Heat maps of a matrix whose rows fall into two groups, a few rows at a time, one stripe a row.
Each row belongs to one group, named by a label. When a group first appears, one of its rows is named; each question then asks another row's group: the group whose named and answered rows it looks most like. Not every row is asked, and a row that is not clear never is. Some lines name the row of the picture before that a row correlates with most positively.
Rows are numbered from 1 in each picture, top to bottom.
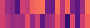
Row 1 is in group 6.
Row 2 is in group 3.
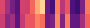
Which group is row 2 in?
6
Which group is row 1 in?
6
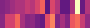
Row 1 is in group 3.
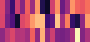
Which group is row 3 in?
3
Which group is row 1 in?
3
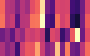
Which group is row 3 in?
3
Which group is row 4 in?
6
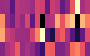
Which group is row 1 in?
3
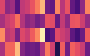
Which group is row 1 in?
6
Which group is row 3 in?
6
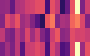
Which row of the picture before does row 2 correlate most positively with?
2
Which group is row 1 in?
3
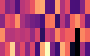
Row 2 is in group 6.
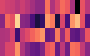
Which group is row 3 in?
6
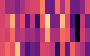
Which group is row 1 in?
6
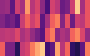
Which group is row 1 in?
3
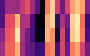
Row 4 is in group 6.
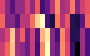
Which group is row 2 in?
6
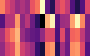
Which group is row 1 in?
6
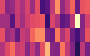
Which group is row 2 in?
3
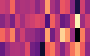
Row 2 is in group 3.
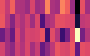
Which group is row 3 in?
3
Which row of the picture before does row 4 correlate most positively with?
3
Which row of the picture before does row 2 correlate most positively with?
3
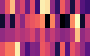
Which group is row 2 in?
3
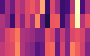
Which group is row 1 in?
3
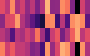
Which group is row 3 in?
3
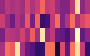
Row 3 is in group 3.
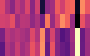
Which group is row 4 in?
3
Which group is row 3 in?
3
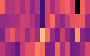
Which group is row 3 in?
3
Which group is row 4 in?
6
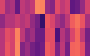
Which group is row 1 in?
6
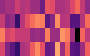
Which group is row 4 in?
6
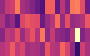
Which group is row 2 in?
6
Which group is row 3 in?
3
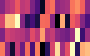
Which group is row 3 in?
3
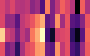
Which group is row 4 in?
6
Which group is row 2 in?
6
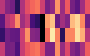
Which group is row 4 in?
6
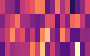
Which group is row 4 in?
3
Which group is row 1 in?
6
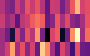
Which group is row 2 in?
6
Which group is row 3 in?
3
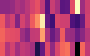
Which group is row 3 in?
6
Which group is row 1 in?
3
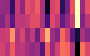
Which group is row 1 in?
3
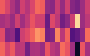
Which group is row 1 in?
6
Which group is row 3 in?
6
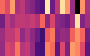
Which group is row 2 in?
3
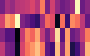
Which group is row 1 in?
3
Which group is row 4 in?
6
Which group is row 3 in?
6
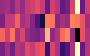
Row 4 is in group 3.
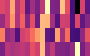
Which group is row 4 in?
3
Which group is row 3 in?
6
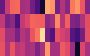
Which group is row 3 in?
6
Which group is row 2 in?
6
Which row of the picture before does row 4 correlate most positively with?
1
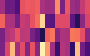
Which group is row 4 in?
3
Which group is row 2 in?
6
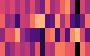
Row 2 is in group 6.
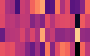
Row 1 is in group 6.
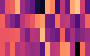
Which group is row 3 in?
6
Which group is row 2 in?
6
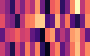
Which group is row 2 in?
6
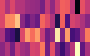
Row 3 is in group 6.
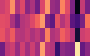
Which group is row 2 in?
6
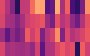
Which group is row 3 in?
6
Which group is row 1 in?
6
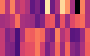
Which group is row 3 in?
6
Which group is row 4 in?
6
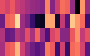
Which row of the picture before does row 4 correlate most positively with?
2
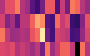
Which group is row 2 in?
6
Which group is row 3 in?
6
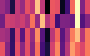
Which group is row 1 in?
3
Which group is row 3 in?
3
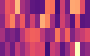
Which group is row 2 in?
3
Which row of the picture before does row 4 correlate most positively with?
1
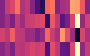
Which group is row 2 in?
3
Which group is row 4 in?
3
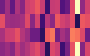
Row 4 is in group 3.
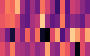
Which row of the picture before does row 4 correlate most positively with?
2
